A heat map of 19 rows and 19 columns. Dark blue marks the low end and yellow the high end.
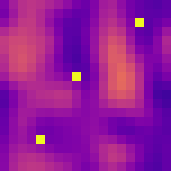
Upright stripes repeat 2 times across the table. Overall the values sit about 30% of the way up the scale. The values are skewed, with a long tail toward high values. Three lone cells stand out, each far higher than its neighbours.
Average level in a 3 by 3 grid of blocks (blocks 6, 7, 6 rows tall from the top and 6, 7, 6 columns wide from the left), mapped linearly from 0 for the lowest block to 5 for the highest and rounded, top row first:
5 2 2 | 4 3 3 | 3 2 0
